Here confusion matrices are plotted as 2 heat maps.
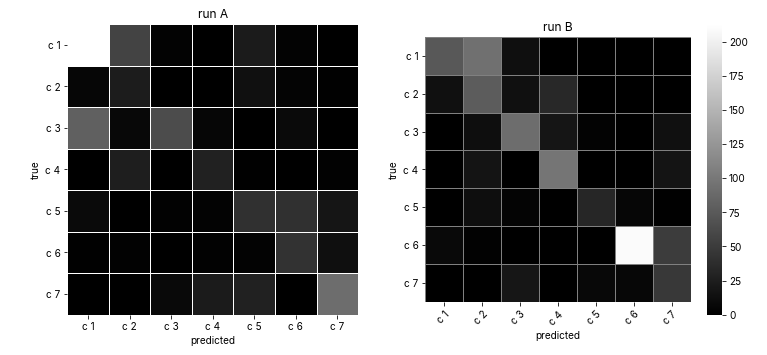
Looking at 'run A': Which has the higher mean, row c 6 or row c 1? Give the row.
c 1
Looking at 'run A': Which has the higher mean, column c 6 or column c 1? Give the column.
c 1
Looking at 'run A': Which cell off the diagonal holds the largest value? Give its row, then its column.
c 3, c 1
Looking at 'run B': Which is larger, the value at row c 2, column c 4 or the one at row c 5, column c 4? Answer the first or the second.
the first
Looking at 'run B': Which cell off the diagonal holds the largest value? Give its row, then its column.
c 1, c 2
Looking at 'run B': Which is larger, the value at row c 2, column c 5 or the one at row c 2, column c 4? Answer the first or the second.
the second
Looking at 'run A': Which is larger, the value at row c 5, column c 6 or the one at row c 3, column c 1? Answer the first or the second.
the second
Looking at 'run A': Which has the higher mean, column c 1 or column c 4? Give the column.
c 1
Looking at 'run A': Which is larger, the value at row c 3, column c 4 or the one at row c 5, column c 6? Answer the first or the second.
the second
